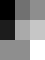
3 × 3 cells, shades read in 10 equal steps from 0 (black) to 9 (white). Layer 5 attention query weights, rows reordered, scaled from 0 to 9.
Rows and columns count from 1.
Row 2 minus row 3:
-4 1 -2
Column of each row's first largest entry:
3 3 3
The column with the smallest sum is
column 1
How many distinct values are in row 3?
2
